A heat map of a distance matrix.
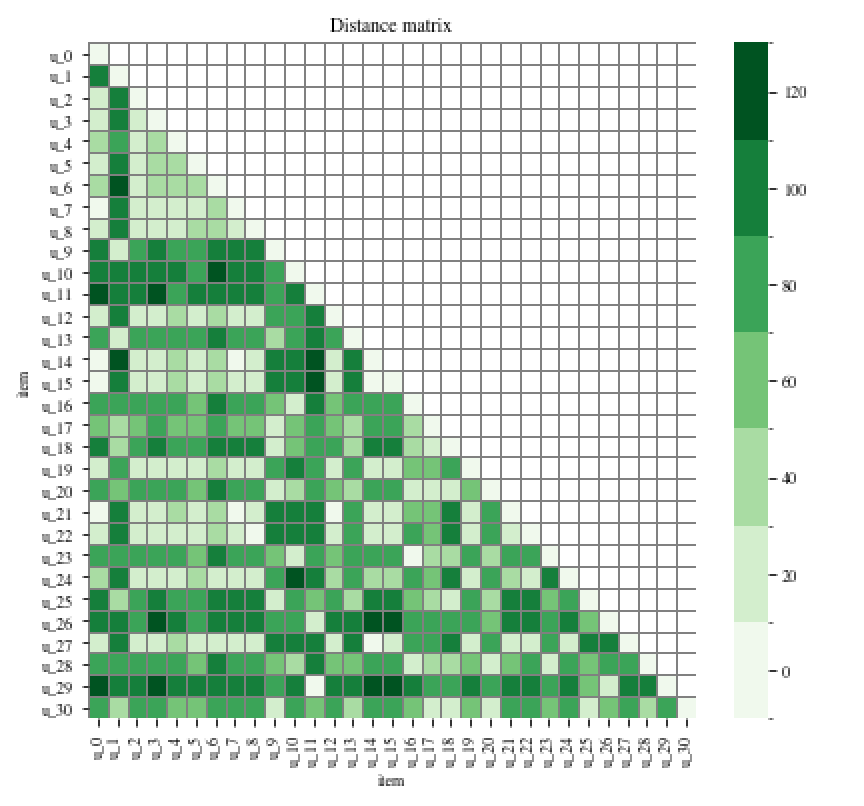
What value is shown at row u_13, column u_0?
80
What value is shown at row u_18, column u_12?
80
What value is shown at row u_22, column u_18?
100
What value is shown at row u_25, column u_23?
60
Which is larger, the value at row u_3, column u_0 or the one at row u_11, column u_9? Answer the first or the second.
the second
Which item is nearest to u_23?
u_16
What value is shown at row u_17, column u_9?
20
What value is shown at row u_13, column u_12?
80
